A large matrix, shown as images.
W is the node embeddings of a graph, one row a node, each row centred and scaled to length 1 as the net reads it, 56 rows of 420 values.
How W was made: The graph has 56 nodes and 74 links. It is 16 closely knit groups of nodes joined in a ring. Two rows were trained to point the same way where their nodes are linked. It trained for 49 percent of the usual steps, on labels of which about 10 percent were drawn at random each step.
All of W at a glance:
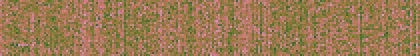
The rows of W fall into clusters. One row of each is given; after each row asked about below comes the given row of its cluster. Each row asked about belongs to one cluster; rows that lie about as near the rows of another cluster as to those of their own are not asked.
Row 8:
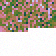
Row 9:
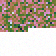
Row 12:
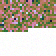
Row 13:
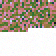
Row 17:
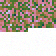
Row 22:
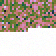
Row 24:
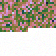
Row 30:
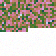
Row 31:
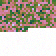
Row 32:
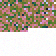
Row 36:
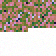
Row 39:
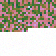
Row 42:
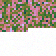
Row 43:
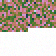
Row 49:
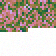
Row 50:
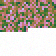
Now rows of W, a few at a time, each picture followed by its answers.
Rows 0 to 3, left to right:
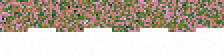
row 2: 24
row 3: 13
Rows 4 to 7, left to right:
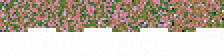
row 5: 42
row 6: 49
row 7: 50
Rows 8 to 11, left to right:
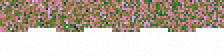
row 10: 12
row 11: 39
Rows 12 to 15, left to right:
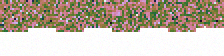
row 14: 31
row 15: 13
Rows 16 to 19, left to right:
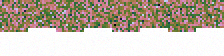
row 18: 50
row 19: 9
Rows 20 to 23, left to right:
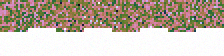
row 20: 31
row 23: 30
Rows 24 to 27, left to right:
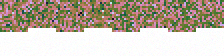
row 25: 12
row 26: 22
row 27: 17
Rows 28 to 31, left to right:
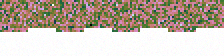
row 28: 32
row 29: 42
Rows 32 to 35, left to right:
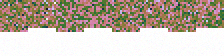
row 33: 39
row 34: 43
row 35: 8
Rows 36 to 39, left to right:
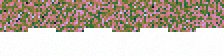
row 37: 30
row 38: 17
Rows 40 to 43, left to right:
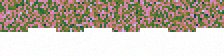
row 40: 49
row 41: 9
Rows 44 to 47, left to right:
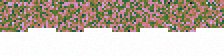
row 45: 36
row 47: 32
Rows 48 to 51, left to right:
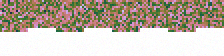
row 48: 39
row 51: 13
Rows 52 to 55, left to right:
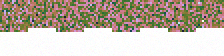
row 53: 24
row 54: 17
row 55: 31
